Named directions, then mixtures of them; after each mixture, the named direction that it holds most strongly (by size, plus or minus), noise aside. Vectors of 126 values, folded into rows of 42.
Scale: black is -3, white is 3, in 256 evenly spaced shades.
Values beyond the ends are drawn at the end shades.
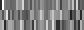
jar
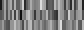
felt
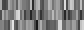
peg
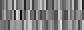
felt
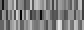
felt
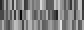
felt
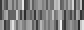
peg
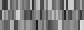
peg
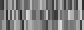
felt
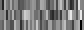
jar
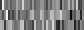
jar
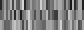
felt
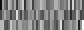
felt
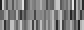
jar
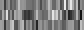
peg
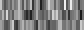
peg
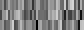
peg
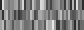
jar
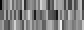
felt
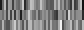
felt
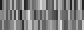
felt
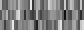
peg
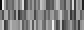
jar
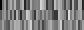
felt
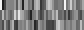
peg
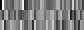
jar
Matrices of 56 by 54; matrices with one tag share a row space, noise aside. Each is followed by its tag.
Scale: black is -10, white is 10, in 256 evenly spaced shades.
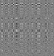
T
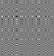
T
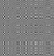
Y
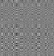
T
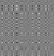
T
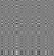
T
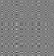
T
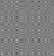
T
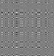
T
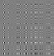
Y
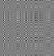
Y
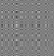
T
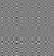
T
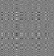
T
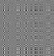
Y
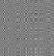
Y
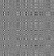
Y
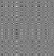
T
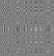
Y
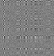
Y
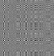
Y
